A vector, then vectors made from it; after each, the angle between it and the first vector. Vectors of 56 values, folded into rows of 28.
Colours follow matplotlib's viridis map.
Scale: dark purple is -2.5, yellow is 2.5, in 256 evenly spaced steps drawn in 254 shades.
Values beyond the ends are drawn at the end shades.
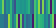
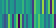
nearly parallel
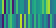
partly aligned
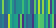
nearly parallel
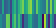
orthogonal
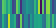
partly aligned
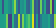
nearly opposite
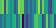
partly aligned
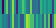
partly opposed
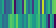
partly aligned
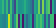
nearly parallel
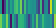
partly opposed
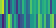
partly aligned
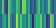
partly aligned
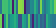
orthogonal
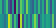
partly aligned
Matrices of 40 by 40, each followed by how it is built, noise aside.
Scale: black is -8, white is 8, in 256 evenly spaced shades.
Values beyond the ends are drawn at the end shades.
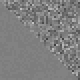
upper triangular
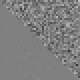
upper triangular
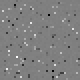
sparse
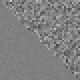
upper triangular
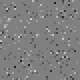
sparse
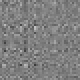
low rank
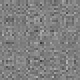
low rank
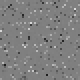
sparse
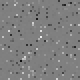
sparse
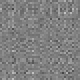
low rank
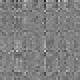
low rank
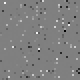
sparse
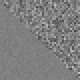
upper triangular
